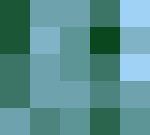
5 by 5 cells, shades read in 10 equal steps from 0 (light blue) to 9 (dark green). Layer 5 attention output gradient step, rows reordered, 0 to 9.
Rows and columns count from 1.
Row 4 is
6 3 3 5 3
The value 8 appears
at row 1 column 1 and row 2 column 1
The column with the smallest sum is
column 5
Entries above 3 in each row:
2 3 3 2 4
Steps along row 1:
down same up down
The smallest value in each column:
3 2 3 5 0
